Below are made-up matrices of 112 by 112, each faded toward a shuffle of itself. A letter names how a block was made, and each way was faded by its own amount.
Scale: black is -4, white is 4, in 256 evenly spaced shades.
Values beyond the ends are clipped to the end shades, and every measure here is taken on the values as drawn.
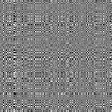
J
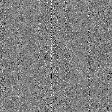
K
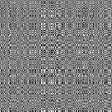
J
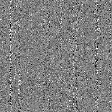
K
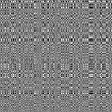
J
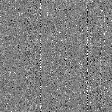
K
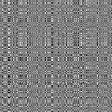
J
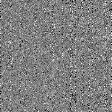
K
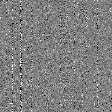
K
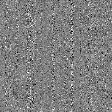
K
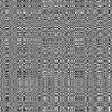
J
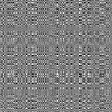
J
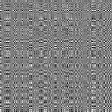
J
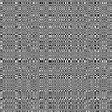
J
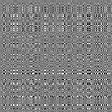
J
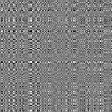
J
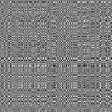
J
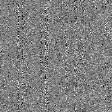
K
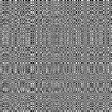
J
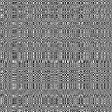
J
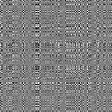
J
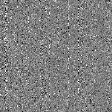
K
